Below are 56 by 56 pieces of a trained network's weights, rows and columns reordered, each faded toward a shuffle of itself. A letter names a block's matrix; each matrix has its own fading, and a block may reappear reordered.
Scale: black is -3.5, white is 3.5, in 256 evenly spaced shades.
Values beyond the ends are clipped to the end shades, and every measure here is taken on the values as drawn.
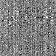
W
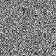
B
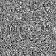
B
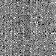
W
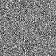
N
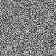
B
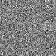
B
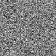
B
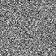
N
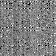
W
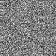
N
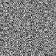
B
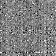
W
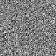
B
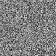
N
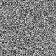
N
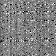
W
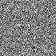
N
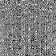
W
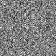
B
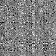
W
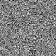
N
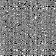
W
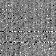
W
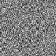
B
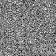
N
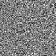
B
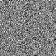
B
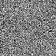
N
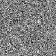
N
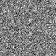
N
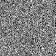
N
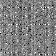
W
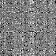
W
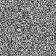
B
